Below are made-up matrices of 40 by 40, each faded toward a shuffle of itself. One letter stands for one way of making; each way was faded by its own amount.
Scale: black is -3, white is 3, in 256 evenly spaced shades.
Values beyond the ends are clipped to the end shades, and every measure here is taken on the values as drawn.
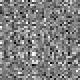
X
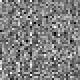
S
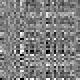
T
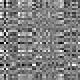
T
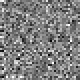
S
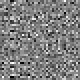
X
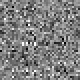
S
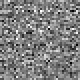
S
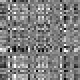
T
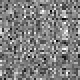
X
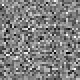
S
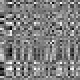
T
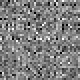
X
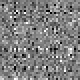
X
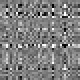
T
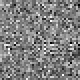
S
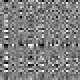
T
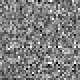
S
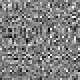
X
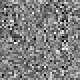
S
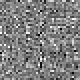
X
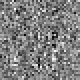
S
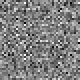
S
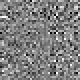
X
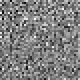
S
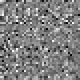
X
